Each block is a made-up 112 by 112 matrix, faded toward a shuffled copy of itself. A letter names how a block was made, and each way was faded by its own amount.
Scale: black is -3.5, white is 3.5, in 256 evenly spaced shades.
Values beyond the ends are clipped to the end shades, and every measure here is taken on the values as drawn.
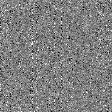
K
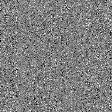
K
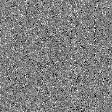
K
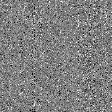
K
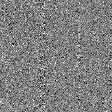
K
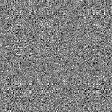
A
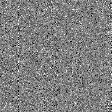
K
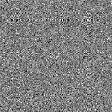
A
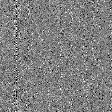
K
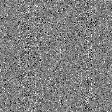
K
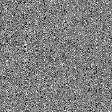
K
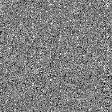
K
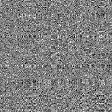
A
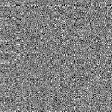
A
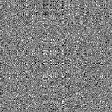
A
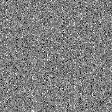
K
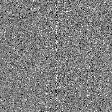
K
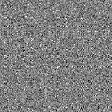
A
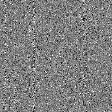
K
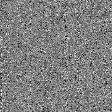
K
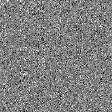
K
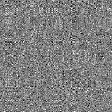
A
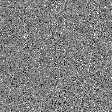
K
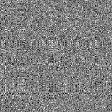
A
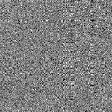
A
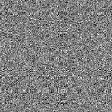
A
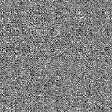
A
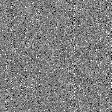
K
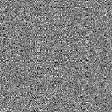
A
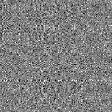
A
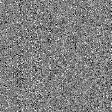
K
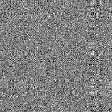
A
